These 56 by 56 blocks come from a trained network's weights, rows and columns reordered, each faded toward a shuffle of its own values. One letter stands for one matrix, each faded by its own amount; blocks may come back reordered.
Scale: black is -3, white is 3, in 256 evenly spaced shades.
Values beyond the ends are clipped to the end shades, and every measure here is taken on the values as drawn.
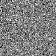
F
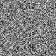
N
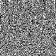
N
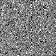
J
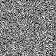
F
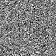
F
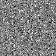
J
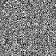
N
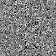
J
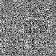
F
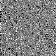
J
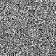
N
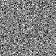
F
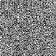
F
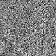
N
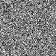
N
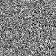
F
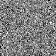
F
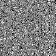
J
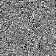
J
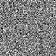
N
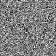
F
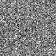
F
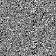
J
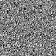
F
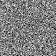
F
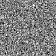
N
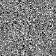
J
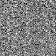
F
